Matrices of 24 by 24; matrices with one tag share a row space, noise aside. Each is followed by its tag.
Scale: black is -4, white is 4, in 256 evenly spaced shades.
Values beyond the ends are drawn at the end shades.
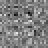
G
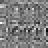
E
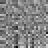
E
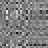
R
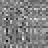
R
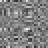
G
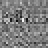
R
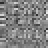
E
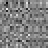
R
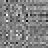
R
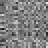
E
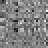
E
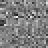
E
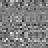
R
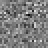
G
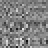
R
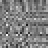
R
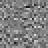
G
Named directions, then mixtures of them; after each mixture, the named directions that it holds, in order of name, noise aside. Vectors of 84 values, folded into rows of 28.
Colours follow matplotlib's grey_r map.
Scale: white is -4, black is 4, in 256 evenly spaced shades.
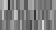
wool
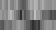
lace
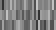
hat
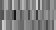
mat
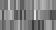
lace, wool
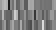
wool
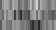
lace, mat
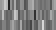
wool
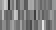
wool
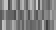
mat, wool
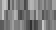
lace, wool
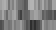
lace, wool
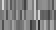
hat, lace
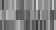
hat, lace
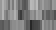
lace, wool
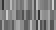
hat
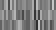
hat, wool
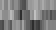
lace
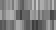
hat, lace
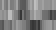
lace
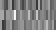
mat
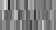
wool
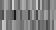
mat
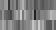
lace, wool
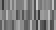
hat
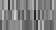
hat, wool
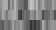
lace, wool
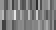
mat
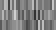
hat, wool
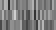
hat, wool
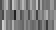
mat
